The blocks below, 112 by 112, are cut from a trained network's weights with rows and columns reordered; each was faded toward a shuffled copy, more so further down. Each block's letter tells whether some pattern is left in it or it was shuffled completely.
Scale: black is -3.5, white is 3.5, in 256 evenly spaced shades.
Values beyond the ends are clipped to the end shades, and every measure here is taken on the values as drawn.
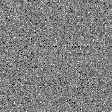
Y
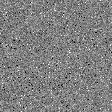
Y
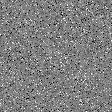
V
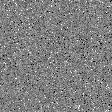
V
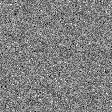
Y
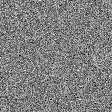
Y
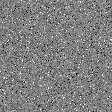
V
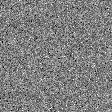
V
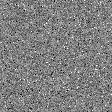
V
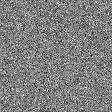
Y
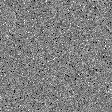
V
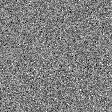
V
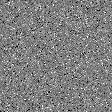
V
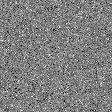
V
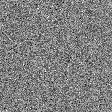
Y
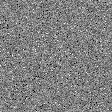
V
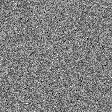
V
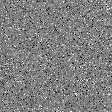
Y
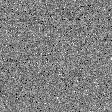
Y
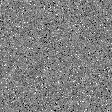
V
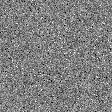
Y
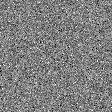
V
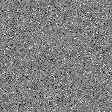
Y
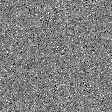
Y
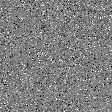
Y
